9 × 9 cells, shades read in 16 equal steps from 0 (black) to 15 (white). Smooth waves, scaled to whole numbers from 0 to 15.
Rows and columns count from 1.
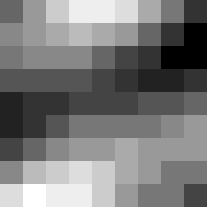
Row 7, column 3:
8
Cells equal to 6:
5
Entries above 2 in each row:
9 8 7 7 8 8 9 9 9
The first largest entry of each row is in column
4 4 2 1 9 9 6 4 2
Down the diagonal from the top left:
6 9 8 5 4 7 9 7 4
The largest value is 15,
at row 9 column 2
